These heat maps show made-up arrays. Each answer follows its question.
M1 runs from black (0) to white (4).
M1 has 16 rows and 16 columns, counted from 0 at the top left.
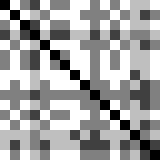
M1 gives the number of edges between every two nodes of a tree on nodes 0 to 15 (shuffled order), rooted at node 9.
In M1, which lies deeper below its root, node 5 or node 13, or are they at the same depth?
node 5
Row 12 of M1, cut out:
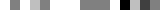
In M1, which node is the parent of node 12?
14
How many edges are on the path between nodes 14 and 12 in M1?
1
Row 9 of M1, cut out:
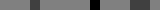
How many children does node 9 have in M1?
3
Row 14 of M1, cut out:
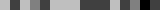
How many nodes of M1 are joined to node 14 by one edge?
7
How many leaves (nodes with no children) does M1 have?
12
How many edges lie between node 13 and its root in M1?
1
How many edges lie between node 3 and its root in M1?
1
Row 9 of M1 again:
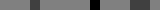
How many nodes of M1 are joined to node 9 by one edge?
3
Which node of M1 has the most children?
14
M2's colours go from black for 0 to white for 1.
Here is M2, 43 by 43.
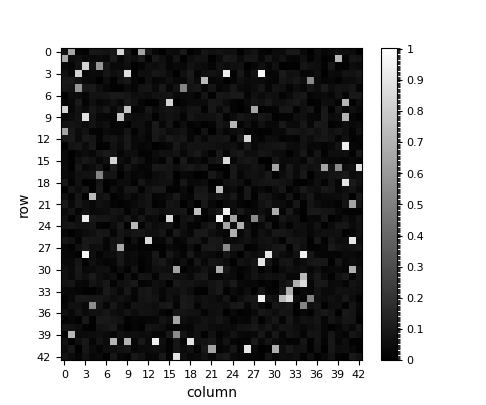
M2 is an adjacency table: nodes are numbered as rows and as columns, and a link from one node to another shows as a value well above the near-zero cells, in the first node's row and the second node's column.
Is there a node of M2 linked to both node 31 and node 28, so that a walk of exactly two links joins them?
yes
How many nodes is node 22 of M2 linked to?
3
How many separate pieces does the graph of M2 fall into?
5
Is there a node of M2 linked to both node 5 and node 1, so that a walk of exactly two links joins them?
no
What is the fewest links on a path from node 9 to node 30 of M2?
4
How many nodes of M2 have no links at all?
4
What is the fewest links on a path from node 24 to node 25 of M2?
1
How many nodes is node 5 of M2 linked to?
2
